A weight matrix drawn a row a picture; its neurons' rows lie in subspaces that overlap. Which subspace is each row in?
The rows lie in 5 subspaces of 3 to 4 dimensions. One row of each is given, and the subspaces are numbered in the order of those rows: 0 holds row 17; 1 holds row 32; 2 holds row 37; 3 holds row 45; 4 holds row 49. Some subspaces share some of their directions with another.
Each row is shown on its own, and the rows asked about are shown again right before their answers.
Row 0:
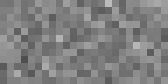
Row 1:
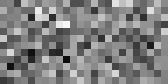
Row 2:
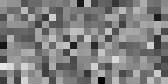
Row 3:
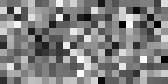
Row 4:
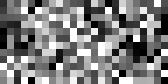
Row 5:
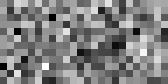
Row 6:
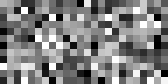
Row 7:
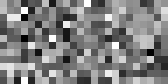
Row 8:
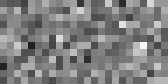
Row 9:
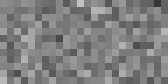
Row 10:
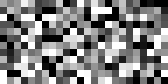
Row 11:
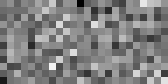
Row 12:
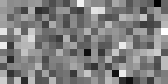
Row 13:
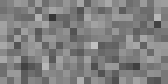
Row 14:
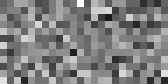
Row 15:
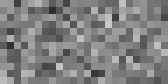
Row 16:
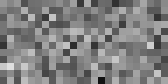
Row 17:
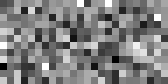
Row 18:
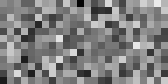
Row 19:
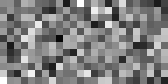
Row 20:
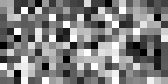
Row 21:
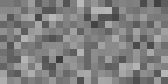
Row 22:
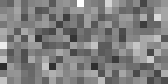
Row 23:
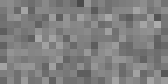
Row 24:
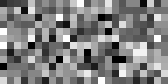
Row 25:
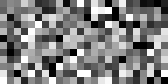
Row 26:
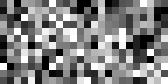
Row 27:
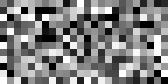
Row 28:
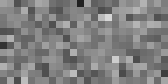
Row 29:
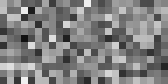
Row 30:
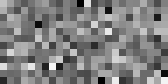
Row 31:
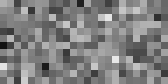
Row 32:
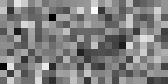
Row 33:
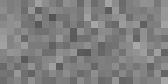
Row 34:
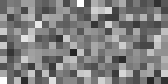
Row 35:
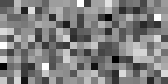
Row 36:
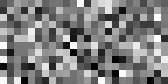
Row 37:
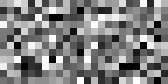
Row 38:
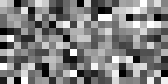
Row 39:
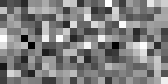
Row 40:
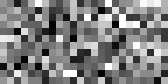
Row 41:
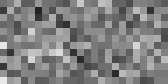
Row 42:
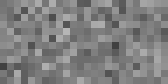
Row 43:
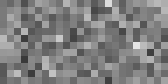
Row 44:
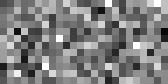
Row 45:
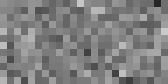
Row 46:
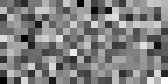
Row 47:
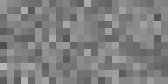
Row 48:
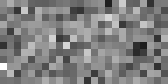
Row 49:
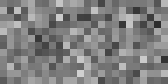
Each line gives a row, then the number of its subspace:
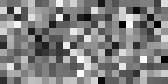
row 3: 4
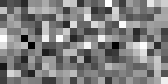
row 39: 2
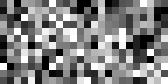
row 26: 1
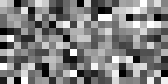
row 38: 0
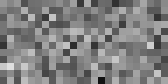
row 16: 4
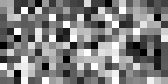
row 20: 1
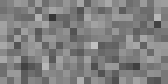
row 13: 2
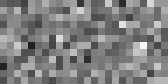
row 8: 2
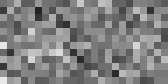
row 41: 4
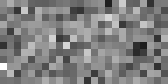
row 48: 2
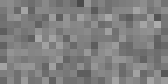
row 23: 4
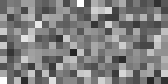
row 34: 1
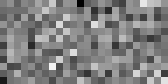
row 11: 1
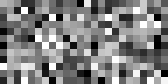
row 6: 4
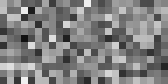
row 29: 1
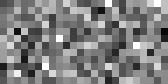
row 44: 3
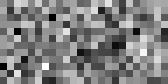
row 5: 1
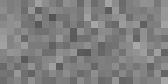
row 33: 3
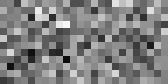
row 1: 4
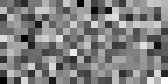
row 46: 2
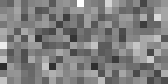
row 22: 1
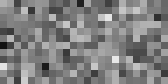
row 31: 0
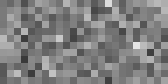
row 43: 1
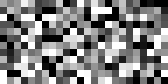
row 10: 2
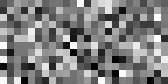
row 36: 4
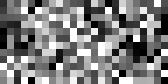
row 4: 3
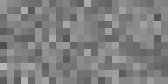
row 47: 1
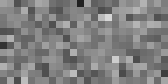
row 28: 0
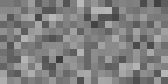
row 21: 2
